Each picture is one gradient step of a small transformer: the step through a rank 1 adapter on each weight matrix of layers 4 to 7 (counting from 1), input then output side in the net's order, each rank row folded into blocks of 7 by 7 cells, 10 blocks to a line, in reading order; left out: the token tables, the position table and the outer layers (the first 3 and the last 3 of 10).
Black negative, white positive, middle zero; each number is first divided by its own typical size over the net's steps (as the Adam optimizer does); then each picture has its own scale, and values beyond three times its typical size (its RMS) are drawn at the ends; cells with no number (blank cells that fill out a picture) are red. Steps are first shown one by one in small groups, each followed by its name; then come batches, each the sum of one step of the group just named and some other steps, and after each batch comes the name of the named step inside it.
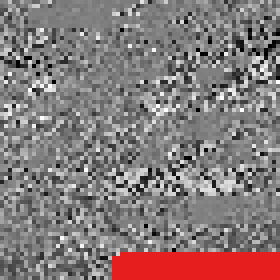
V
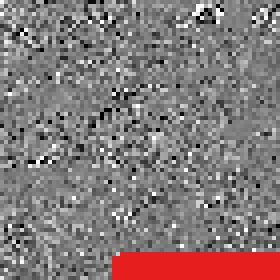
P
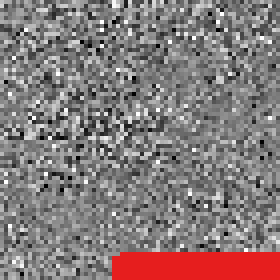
P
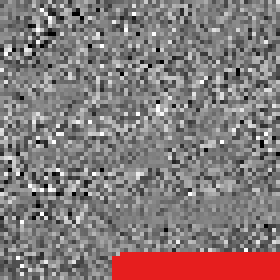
V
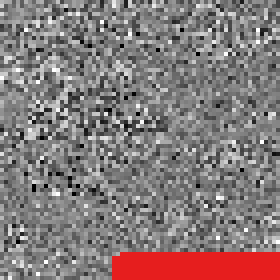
P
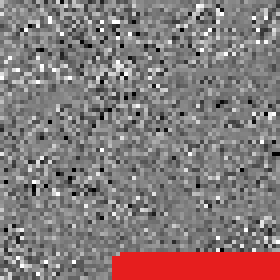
P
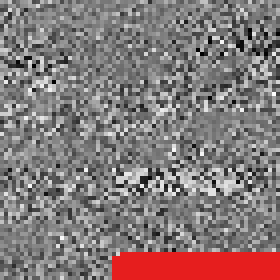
V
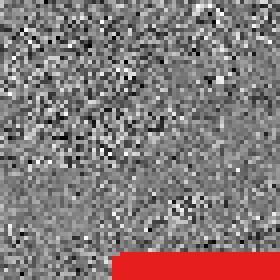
P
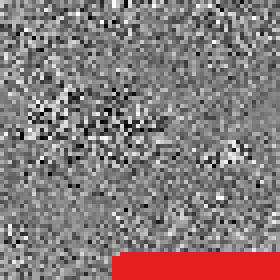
P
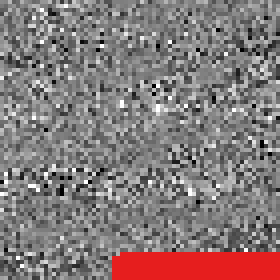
V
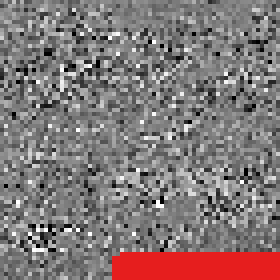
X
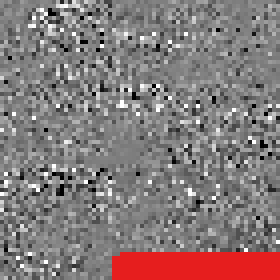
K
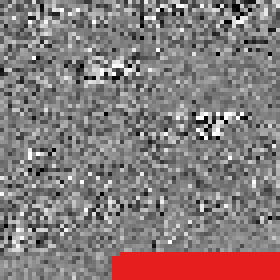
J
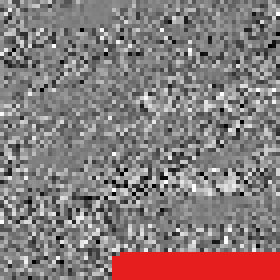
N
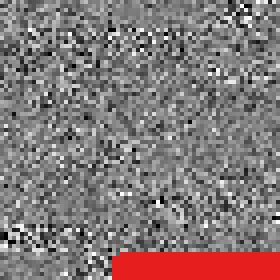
X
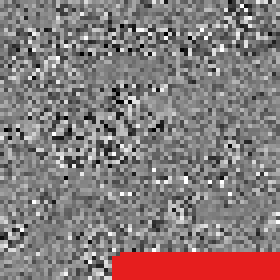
N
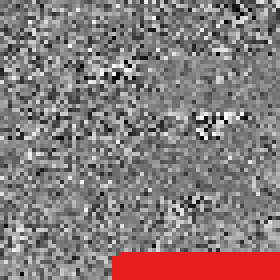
J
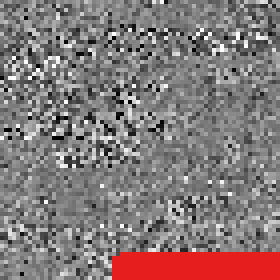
X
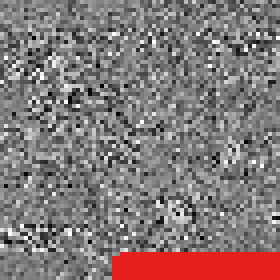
X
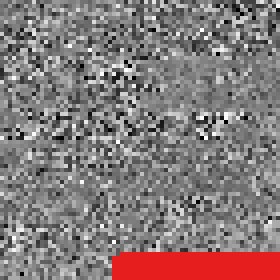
J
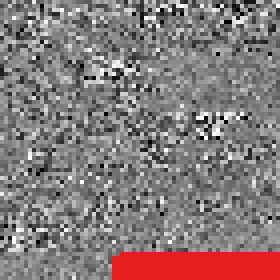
J
